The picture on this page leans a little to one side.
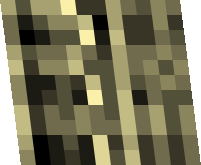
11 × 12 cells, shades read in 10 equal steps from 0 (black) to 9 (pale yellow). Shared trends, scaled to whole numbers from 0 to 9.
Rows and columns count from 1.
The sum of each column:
62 15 32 41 45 65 26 71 32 44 40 43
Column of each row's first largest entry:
5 6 6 1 1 6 6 1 1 6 6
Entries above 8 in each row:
1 0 1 0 0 0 1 0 0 0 0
